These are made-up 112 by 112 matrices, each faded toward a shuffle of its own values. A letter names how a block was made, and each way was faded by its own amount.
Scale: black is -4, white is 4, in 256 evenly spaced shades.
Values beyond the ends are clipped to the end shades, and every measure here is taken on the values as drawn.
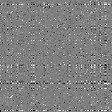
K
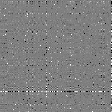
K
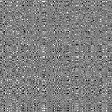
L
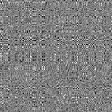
L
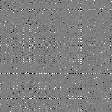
K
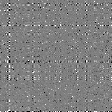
K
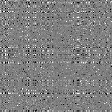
K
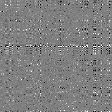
K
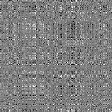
L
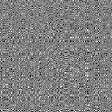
L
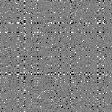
K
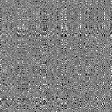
L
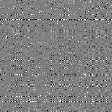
K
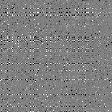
K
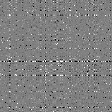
K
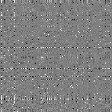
K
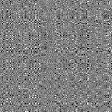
L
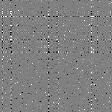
K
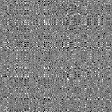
L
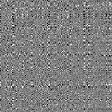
L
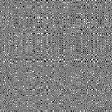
L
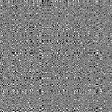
L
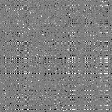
K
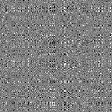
L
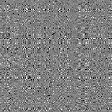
L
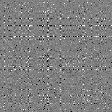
K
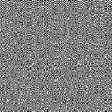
L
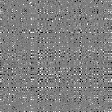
K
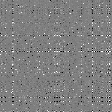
K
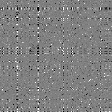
K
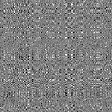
L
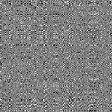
L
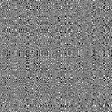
L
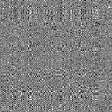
L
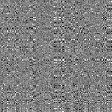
L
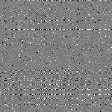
K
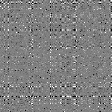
K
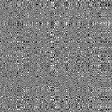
L
